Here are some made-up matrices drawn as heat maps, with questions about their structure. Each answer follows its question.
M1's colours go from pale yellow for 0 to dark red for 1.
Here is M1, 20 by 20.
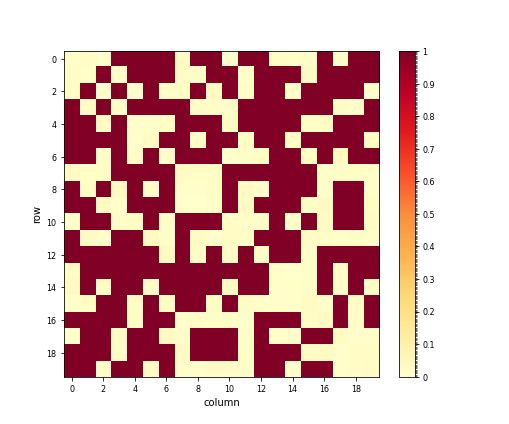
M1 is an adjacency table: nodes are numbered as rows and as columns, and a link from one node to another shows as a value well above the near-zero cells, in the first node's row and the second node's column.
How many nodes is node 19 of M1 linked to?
9
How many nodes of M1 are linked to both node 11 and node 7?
5
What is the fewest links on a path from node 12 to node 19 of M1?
1
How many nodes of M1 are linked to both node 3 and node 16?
8
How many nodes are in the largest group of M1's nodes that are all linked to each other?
6
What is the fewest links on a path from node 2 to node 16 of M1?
1
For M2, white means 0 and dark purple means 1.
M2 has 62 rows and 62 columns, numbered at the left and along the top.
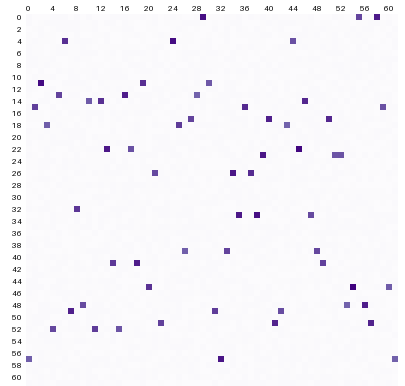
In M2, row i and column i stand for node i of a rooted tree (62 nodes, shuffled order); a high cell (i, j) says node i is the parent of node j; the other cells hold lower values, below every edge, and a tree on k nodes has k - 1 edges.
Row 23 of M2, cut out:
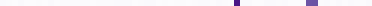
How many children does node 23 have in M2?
3
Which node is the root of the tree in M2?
23
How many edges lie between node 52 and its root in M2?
1
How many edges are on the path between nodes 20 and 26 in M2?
6
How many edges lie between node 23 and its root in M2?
0
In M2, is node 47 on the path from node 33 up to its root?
no
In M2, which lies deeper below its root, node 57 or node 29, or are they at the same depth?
node 29
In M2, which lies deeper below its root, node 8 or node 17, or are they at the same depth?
node 8
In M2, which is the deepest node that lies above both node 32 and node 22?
51
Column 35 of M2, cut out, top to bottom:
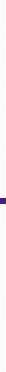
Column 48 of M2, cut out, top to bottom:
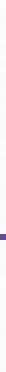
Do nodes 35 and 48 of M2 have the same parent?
no
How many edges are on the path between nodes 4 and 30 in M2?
3
